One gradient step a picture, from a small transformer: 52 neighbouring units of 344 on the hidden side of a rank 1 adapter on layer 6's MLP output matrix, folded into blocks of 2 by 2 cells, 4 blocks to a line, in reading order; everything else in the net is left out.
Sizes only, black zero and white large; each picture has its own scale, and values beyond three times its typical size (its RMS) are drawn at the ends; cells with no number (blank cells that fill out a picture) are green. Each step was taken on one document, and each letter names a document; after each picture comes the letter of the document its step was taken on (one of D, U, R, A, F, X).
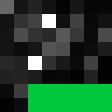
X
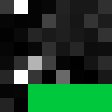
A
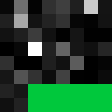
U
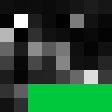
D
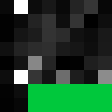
A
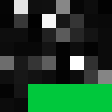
X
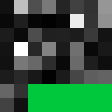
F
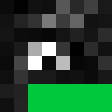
A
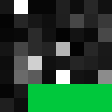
A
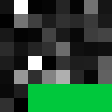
A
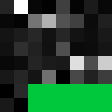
X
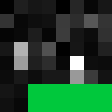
F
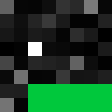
U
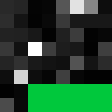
U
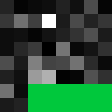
X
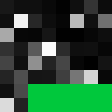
D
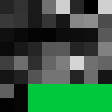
F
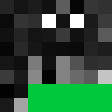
X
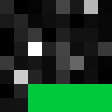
U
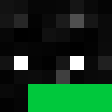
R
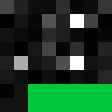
R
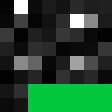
R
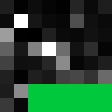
D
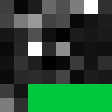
U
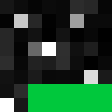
D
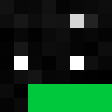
R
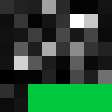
F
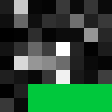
A
